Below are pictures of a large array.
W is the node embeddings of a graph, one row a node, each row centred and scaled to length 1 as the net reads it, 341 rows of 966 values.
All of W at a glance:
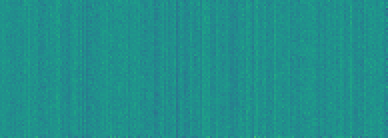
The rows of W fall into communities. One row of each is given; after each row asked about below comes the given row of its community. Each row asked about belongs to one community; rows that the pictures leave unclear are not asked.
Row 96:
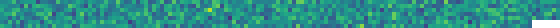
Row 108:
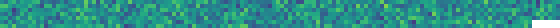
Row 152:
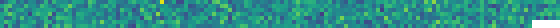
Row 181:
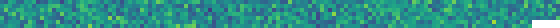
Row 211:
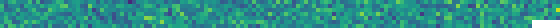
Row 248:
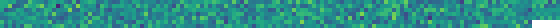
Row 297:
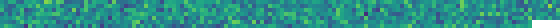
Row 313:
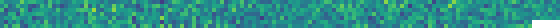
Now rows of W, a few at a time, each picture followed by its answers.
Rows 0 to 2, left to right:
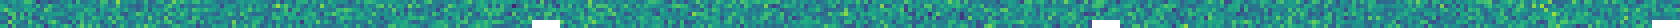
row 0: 96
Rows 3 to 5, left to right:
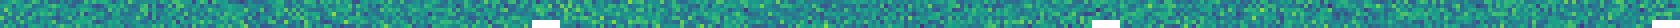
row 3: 108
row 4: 211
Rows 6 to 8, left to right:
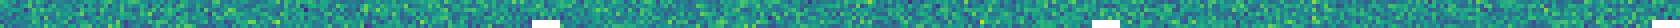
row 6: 248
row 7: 248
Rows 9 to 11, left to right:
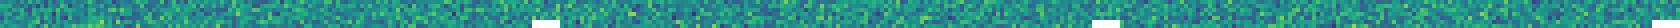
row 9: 248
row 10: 152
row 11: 248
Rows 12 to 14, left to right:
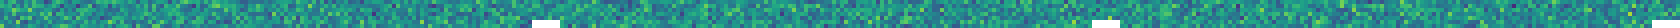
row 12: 96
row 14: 297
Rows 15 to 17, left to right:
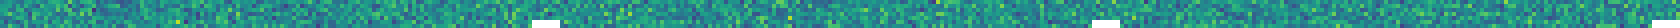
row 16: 152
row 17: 152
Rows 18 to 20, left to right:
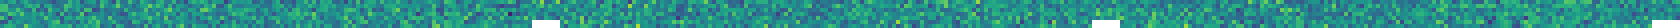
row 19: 152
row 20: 181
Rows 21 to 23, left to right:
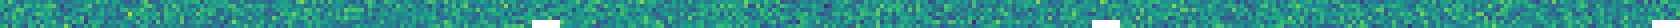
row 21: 297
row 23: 211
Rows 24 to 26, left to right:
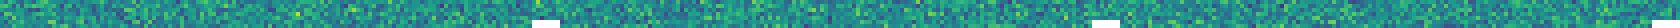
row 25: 313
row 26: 96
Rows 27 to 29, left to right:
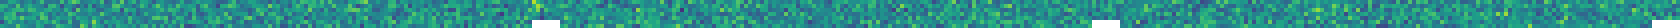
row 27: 313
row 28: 108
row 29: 96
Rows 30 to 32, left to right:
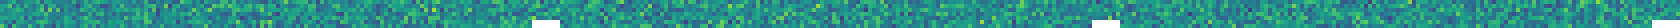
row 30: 297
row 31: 96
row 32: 211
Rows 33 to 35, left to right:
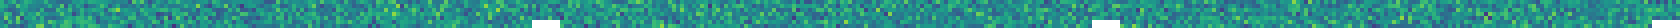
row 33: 108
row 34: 211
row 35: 108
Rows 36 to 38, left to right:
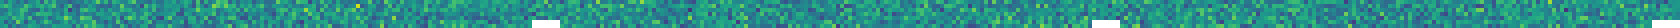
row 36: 297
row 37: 211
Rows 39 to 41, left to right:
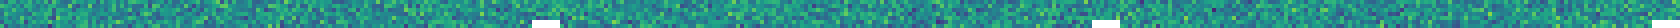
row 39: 152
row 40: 96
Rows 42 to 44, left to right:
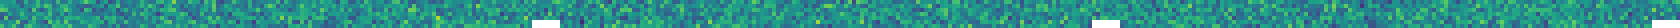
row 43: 248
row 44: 181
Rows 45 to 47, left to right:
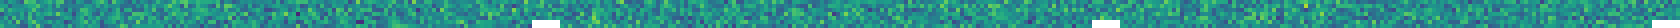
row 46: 248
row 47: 297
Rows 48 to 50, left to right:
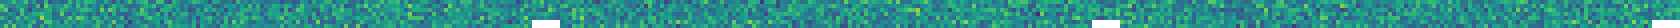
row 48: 181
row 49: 313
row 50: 152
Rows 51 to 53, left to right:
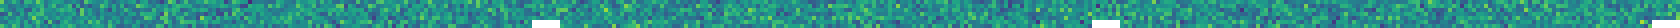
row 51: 248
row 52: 248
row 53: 152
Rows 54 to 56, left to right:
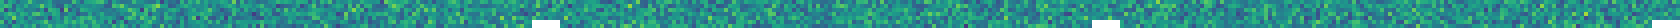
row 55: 96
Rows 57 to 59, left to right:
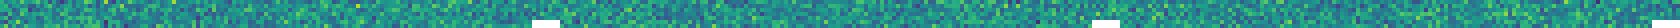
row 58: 152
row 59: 181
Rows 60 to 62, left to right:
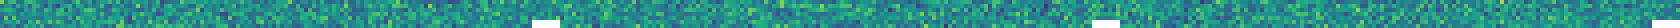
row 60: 96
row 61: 297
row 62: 96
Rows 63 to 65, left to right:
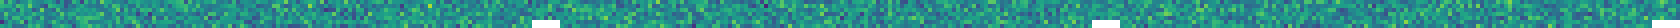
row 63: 108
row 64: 152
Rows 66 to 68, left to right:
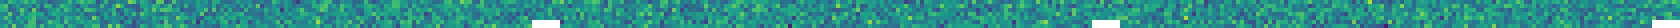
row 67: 96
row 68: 96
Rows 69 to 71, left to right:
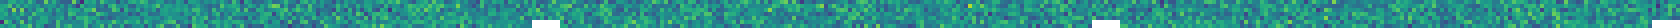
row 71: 108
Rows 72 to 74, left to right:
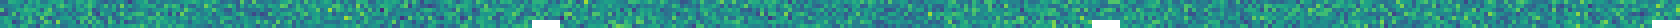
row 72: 211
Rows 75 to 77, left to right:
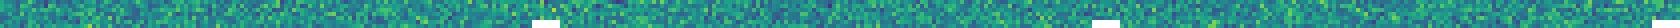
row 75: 248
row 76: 108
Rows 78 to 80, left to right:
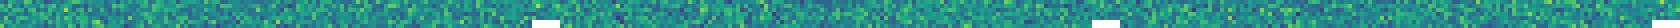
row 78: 211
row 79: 181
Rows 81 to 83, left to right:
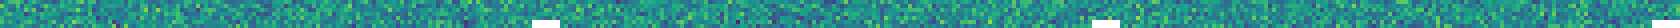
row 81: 211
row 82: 297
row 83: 297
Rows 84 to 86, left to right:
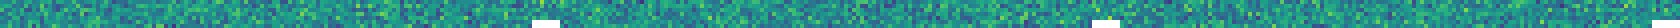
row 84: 248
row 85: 248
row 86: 211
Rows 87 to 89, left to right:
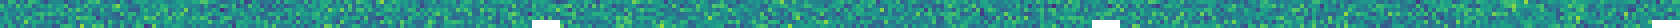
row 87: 211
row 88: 152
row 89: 313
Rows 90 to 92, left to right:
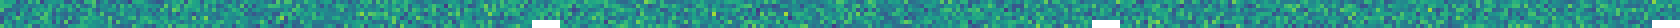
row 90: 248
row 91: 108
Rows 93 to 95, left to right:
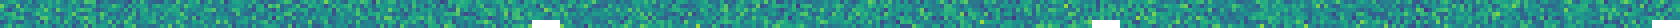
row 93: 313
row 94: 108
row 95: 211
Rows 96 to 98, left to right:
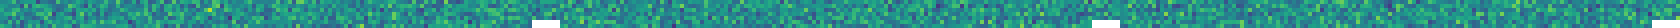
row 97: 297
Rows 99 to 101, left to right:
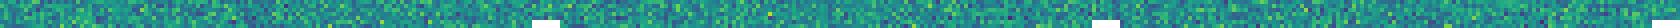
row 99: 108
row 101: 313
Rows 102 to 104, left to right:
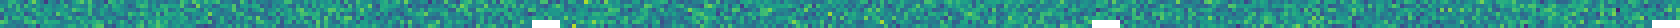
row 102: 211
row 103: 297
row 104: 313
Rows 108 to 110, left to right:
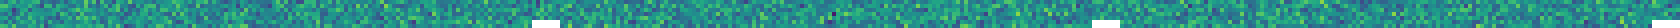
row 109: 181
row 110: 211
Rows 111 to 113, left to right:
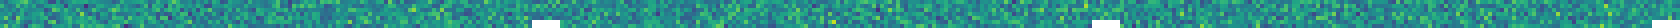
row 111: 108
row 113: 96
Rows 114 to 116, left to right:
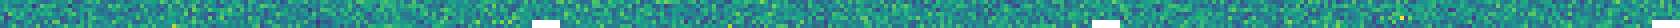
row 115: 96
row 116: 108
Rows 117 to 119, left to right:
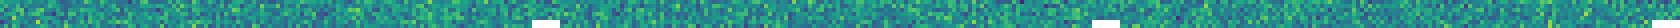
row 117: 313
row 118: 313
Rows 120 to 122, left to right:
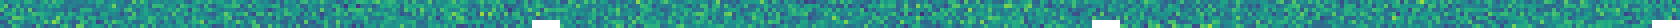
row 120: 313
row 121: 181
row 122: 96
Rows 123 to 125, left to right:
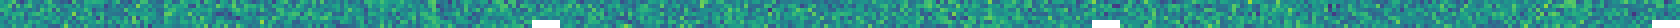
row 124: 181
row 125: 181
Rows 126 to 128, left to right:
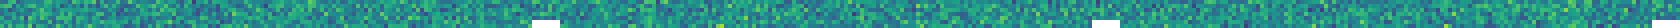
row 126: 152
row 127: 248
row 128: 181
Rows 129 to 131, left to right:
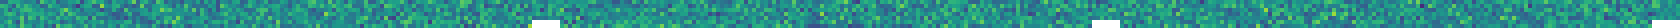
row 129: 152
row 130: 108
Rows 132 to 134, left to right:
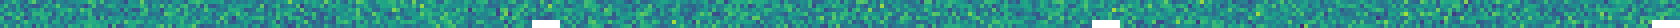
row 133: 96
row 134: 211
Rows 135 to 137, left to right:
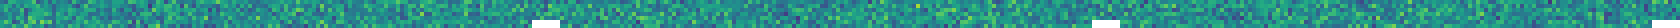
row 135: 152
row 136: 181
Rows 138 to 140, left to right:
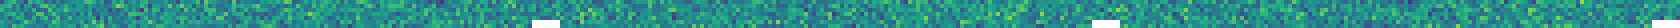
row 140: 181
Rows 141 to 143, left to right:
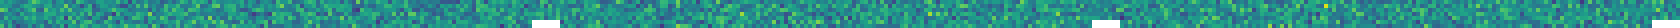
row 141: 96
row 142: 96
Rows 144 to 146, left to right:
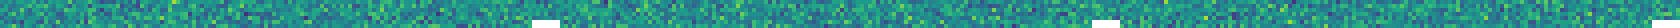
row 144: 313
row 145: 108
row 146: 152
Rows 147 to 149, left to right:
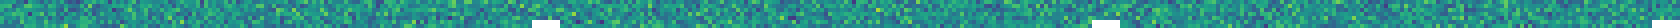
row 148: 211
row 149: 248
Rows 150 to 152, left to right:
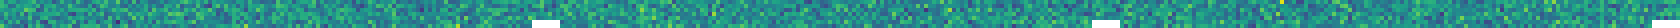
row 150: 96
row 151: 108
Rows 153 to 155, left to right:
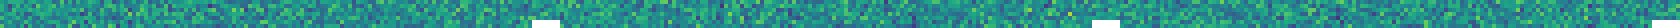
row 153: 211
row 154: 297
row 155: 152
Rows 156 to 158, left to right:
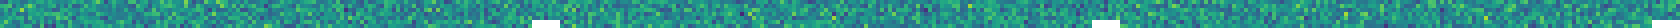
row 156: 152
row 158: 108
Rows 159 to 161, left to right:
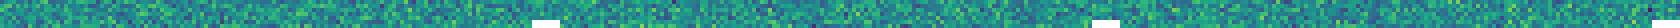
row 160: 108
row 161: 108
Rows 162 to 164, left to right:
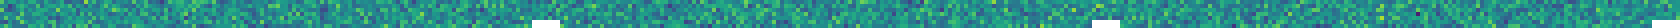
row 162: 108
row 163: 96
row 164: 96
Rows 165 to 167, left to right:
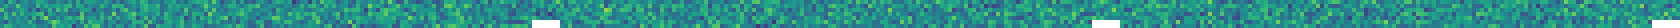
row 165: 181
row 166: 211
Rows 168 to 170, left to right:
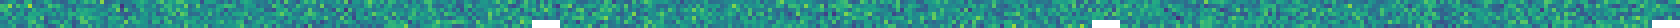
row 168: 108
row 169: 297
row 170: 108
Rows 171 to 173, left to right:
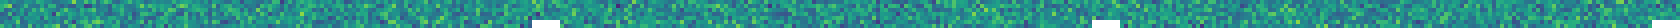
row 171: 248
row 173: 152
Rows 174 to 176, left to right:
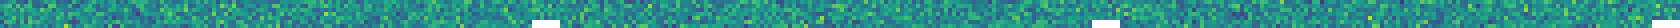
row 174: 152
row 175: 96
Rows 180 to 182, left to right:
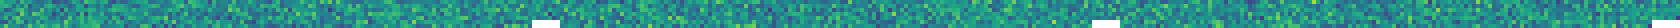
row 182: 211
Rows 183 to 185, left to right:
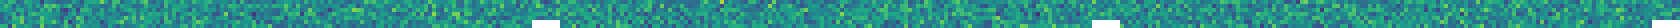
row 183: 297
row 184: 181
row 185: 96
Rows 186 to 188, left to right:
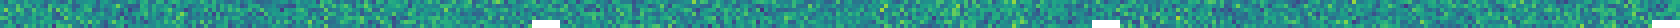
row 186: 181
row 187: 181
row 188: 152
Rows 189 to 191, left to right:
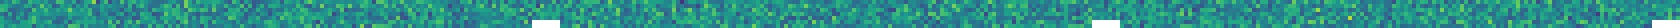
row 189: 248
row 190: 297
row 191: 96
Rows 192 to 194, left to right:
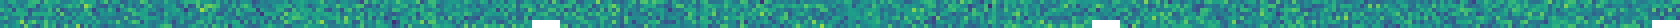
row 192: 297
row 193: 297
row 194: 181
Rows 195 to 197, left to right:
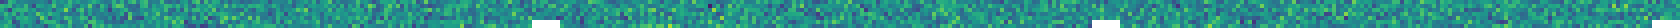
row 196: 248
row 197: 248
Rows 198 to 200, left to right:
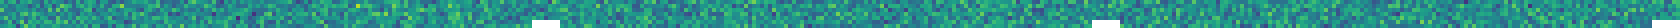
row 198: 181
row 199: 181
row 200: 248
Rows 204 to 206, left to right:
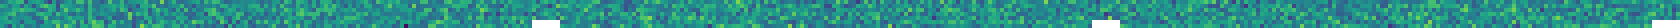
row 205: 108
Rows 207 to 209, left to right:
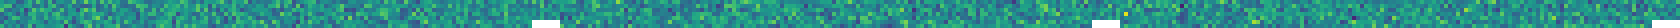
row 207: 248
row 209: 297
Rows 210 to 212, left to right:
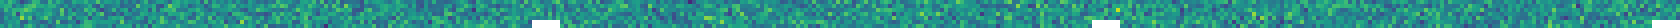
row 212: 297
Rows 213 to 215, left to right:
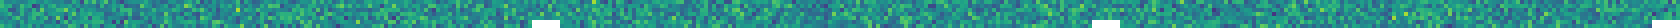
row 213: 248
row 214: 96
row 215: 96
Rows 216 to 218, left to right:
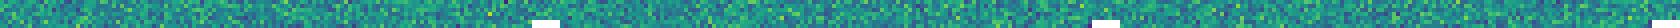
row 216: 297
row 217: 96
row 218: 96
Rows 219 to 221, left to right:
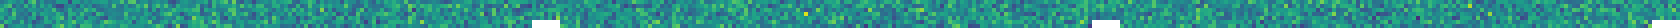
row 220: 108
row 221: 152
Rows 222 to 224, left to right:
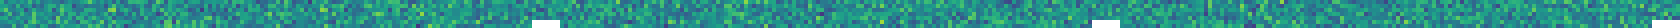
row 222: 181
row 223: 96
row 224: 211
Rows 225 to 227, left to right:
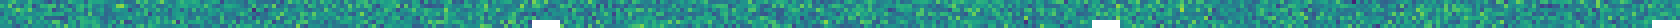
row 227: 211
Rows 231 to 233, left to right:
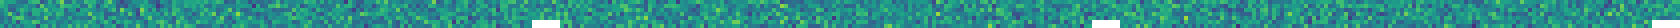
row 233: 297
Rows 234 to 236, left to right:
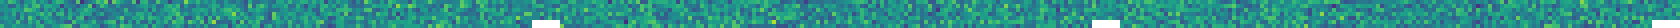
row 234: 96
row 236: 211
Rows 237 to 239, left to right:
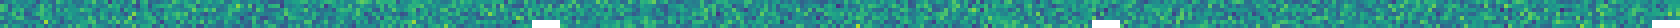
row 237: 313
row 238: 181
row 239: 152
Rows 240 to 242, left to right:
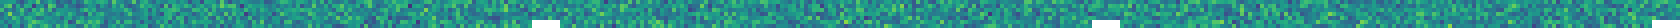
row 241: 211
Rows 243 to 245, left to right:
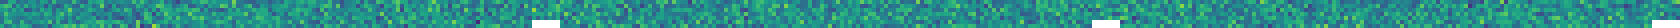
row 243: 152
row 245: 181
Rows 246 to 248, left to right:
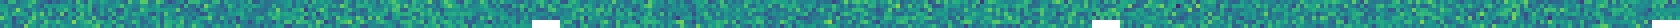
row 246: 181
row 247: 152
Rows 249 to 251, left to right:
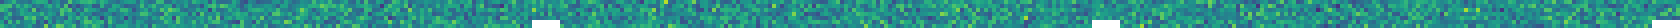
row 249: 181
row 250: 248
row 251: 211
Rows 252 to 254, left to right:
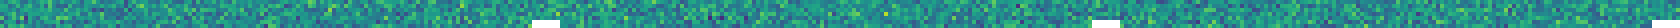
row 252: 152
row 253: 297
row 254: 96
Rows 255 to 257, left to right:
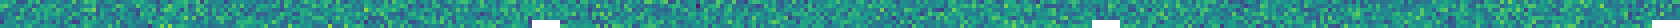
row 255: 248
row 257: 181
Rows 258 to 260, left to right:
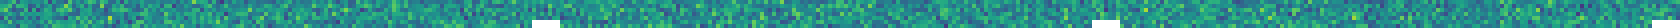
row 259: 248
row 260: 108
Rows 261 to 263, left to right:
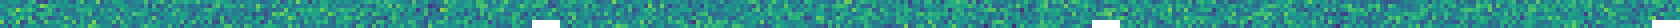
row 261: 96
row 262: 96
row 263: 181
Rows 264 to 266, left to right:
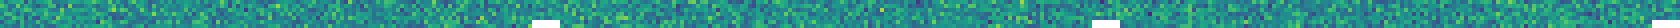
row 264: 152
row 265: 152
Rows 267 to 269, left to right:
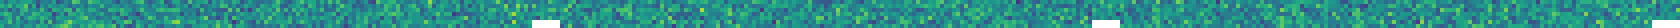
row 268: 181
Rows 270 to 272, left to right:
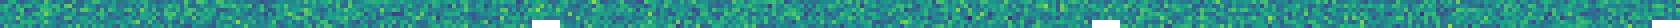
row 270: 297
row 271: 248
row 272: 108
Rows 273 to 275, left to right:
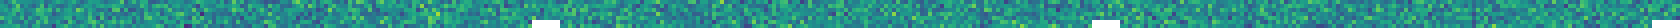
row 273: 313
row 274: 152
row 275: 211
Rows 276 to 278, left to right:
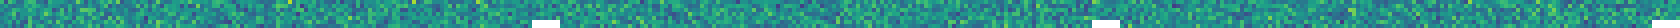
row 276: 96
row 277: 211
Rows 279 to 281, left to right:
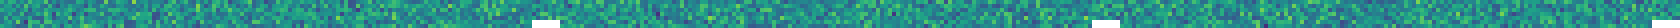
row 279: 96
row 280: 211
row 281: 211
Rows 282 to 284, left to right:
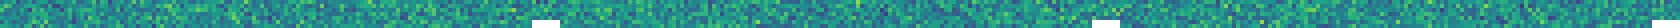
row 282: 248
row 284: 248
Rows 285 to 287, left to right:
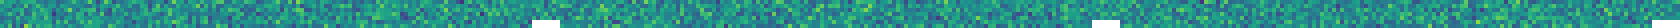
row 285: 248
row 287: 181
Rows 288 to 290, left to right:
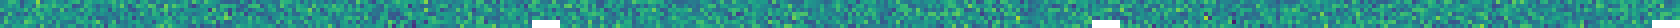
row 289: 108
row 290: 248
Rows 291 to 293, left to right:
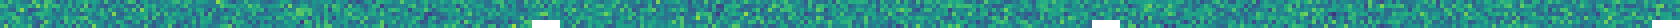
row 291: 297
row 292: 96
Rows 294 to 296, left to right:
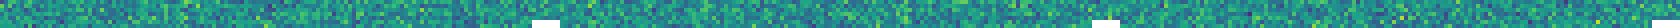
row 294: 211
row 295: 297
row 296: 108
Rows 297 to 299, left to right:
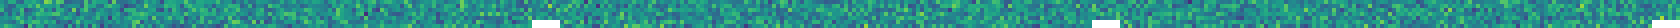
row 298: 152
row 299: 152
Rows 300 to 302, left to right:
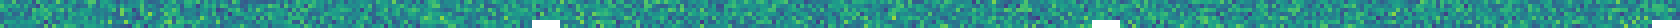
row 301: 297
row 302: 108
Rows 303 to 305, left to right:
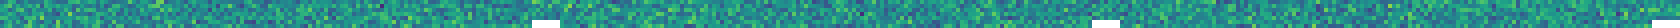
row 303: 181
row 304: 108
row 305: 313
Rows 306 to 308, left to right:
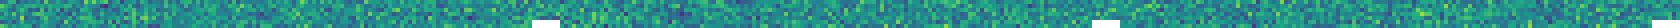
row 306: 297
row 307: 152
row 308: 96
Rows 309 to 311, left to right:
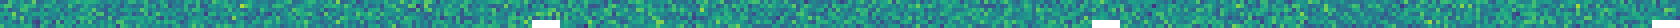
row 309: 152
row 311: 211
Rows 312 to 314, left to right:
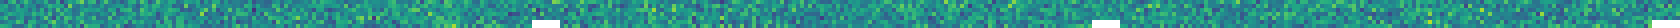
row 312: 181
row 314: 297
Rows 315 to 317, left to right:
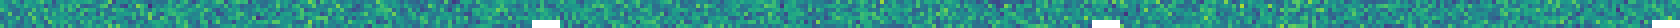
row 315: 248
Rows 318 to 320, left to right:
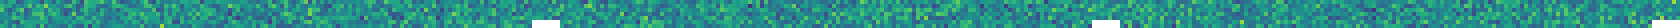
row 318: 297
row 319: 211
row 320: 152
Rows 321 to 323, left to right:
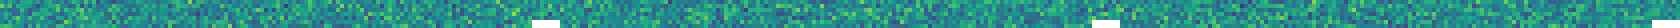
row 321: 108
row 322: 297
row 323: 313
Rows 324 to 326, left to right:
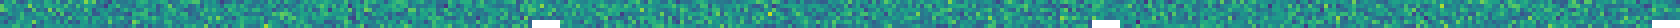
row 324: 181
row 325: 211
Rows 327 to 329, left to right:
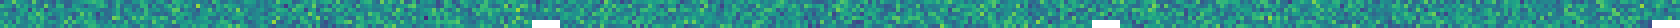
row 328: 297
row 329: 96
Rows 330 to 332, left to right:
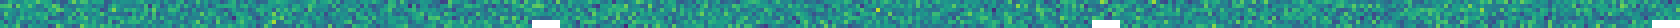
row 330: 108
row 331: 211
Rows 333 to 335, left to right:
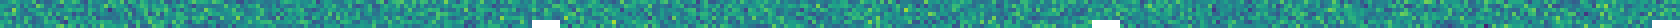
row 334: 297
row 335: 96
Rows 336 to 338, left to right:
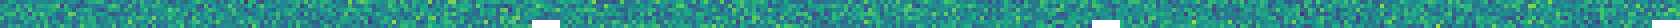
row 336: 313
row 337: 96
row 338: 152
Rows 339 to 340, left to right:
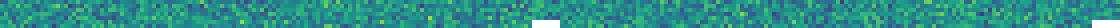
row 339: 211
